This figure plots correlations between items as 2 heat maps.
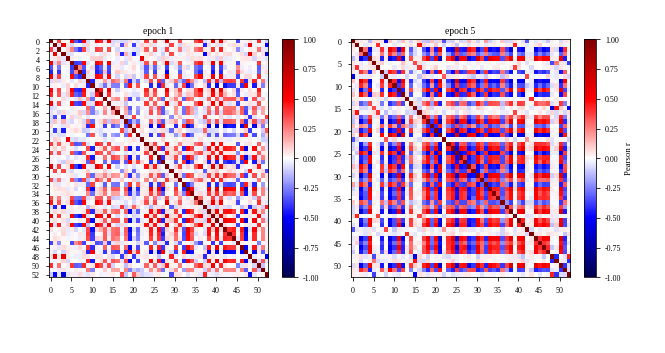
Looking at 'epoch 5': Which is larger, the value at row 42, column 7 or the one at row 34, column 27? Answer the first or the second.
the second
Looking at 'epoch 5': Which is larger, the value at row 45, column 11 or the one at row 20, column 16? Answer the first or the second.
the first
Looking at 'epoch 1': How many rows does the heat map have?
53
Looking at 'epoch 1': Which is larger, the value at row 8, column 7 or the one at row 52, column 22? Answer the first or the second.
the second
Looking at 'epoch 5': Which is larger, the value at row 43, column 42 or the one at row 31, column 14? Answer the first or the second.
the second
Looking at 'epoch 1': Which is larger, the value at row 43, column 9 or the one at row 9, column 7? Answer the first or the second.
the first
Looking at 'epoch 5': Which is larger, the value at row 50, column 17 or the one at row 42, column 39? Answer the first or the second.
the first
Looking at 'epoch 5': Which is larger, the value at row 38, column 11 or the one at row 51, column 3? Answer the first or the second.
the first
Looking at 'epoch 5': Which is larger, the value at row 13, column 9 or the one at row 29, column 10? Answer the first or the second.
the second
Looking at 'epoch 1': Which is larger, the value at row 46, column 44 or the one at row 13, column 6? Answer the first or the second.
the first
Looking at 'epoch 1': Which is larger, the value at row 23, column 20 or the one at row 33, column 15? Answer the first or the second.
the second
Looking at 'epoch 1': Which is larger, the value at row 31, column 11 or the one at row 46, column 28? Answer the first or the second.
the first
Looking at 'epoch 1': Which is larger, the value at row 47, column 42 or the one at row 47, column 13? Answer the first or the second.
the second
